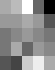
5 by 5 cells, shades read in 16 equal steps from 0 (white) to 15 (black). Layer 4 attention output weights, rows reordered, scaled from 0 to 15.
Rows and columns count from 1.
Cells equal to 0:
1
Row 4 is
8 5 9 6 7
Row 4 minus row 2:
2 -1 4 0 -3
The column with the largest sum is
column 5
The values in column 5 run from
5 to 15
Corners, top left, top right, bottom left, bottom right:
5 15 10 5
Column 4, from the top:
9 6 7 6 1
